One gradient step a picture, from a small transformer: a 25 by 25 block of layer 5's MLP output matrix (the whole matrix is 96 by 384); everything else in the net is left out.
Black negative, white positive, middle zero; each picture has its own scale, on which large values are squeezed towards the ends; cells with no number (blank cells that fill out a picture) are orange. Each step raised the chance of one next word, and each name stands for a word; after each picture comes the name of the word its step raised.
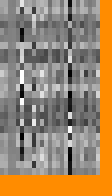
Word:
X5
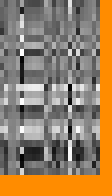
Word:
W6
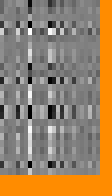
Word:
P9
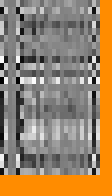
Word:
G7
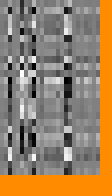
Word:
G7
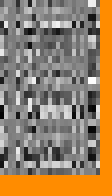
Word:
P9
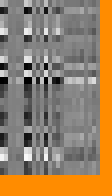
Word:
G7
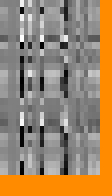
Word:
X5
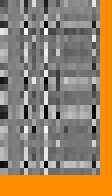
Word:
P9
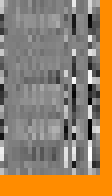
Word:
W6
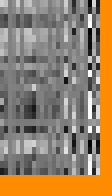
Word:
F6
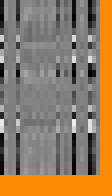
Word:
X5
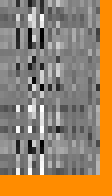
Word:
F6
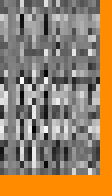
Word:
W6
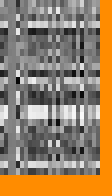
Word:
P9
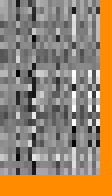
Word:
X5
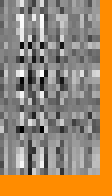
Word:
X5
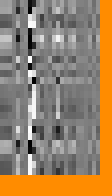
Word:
F6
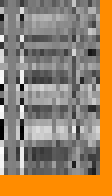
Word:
W6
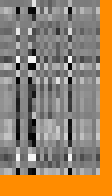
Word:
G7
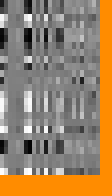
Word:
F6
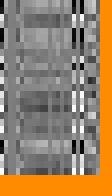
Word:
F6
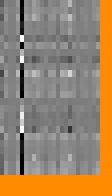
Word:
X5
